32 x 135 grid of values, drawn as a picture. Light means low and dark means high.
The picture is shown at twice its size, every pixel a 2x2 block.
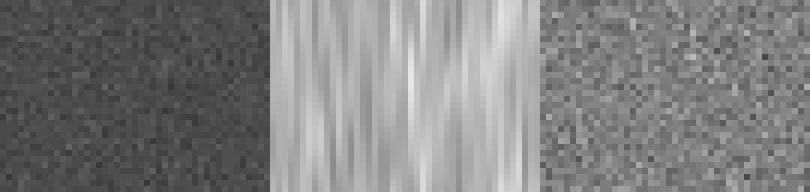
It is made of 1 by 3 panels. Panel 1,1: high, fine-grained, faint in contrast. Panel 1,2: low, streaked downward. Panel 1,3: middling, fine-grained.
